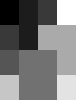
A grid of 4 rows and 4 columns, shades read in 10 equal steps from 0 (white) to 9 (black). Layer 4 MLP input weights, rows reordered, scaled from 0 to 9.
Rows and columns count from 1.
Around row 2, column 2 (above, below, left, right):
8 5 7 3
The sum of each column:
24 26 20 7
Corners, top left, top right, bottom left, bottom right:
9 0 2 1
